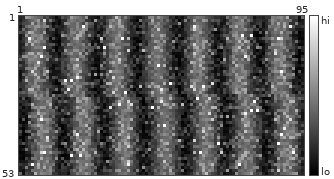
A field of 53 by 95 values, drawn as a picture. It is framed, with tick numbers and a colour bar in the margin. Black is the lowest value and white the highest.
No seam splits the table. Stripes running up and down repeat 7 times from left to right. On average the colour sits 30% of the way up the scale. No overall slope runs across the table. A half turn leaves it unchanged.
